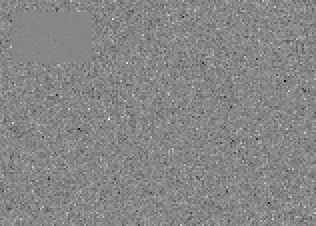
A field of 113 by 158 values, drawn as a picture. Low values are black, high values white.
Calmest part: top left. Grain: fine. Slope: none. Odd patch: calmer, in the top left. Odd rows or columns: none. Stripes: none. Histogram: heavy tails on both sides.
